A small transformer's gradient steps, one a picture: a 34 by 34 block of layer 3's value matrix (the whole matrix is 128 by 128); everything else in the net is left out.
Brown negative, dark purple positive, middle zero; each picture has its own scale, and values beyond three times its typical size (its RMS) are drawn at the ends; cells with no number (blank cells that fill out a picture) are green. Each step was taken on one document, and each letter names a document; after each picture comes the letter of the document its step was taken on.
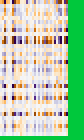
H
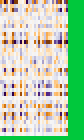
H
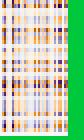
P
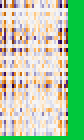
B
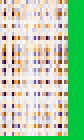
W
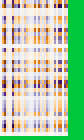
P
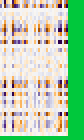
B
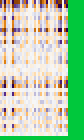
W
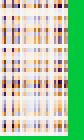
P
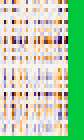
H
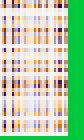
P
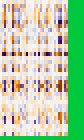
B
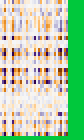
W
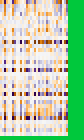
H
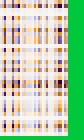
P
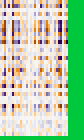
W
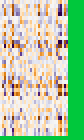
H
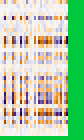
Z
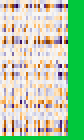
Z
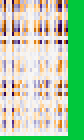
W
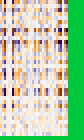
W
